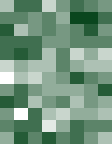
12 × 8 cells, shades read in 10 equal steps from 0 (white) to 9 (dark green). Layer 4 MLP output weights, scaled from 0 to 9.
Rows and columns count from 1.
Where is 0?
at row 7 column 1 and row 10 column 2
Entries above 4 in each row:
6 7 7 8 4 1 4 5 5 2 6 6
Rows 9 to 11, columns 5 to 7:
6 3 5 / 2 4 4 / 4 7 6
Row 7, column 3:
2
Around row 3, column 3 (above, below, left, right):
5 7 3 6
